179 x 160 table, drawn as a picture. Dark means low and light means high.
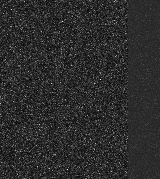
Mirror symmetry: none. Average level on the scale: 20%. Histogram: skewed, a long tail of high values. Seam: vertical, 80% of the way across, the right part calmer.
